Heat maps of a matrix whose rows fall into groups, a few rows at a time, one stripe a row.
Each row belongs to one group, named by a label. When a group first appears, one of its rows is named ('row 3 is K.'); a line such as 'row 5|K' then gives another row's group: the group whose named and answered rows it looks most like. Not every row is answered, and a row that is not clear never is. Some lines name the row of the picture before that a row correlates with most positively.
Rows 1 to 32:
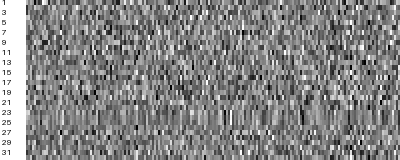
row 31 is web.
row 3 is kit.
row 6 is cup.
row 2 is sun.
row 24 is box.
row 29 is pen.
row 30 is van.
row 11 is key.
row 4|box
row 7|key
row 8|web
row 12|van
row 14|cup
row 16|cup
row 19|kit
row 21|pen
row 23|box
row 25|box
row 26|van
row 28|key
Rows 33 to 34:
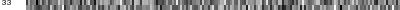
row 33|kit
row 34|box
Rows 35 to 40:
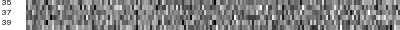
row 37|van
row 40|sun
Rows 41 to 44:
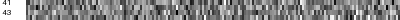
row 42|kit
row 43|sun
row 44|van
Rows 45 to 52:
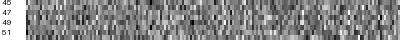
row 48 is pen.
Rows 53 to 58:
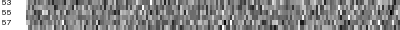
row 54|cup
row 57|box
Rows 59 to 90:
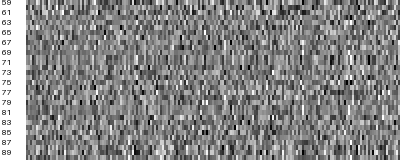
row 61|box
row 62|van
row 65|van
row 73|key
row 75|van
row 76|kit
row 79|kit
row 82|key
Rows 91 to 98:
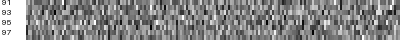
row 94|key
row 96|sun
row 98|key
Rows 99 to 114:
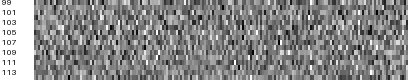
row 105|web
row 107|key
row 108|van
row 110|web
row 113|key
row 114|cup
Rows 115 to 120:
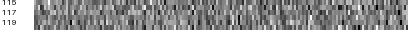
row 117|sun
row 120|van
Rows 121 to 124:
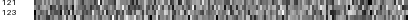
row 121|web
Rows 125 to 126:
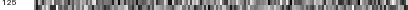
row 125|cup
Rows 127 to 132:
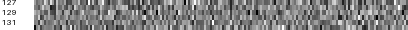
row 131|van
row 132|pen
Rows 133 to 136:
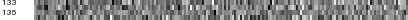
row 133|van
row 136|key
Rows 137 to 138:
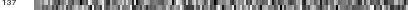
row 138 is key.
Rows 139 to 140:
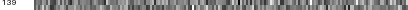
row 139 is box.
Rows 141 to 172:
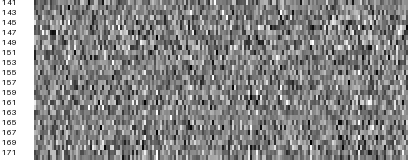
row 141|kit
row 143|key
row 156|van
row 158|key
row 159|web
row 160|key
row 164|pen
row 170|key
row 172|web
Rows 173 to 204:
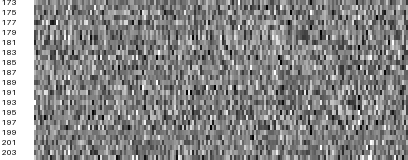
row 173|box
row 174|key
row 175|kit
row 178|box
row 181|pen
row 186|cup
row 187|key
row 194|van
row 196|kit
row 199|box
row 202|pen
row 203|pen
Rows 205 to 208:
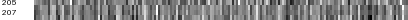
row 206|web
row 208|web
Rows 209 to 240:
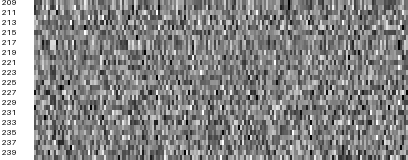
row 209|sun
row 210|sun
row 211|web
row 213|box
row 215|sun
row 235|key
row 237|key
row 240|cup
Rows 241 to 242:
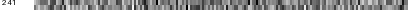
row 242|kit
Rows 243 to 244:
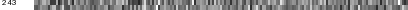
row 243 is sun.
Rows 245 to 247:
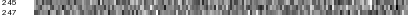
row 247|web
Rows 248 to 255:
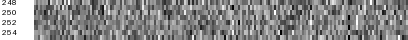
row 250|kit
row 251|box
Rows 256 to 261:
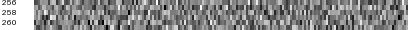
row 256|web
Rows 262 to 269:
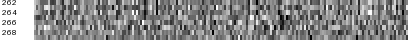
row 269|box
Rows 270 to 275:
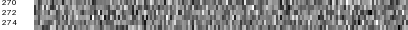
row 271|sun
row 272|web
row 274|van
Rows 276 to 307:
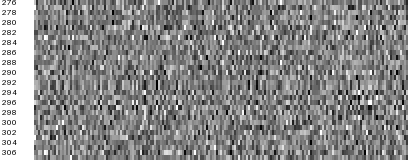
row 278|van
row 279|box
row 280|van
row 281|kit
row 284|key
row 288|key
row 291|box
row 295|van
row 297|web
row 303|sun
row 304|box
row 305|kit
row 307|box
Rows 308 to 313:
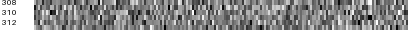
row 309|pen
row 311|web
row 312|van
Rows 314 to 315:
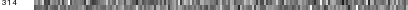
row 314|pen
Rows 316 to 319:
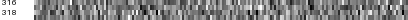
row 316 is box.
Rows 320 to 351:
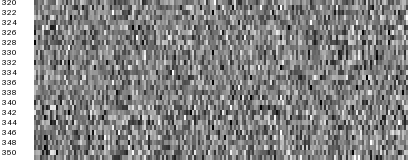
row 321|key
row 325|sun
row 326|pen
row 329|pen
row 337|box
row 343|kit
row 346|key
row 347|kit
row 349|kit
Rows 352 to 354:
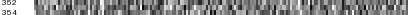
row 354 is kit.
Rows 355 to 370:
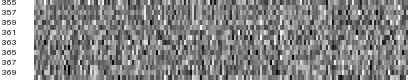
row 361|box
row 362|key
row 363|kit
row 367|van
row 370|cup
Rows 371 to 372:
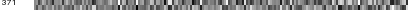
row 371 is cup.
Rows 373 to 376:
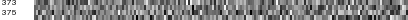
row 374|sun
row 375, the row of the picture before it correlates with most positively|371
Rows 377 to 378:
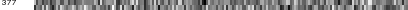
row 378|sun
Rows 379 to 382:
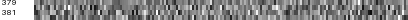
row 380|pen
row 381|web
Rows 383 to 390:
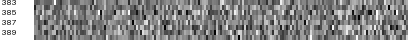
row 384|pen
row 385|web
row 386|van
